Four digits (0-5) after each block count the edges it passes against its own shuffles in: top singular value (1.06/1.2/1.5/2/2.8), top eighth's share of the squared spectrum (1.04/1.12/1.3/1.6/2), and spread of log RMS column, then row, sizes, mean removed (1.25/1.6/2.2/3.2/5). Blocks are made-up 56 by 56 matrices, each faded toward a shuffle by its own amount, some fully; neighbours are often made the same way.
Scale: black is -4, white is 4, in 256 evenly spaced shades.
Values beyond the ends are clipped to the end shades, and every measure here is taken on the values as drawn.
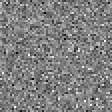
0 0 0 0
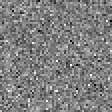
0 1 0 0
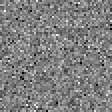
0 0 0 0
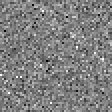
0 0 0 0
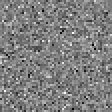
0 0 0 0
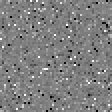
0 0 0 0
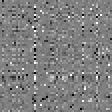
4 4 2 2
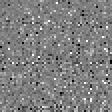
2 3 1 1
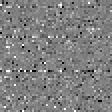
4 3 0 2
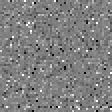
3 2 0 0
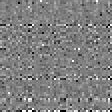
4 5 2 3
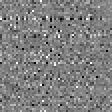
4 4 1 2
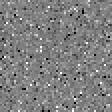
1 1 0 0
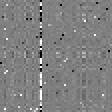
4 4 1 0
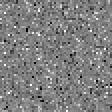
2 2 0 0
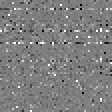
2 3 1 2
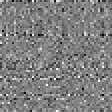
4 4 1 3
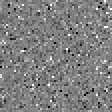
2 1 0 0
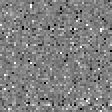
3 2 0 1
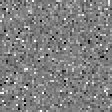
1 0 0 0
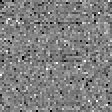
3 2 0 1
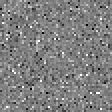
0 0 0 0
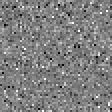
2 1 0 0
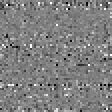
2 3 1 3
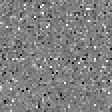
1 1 0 1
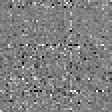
2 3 2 3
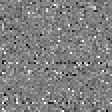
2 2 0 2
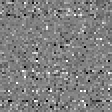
2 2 1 2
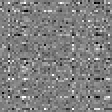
4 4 2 3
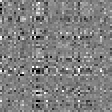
4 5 3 3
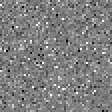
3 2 0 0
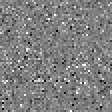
3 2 0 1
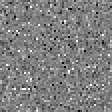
2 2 1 0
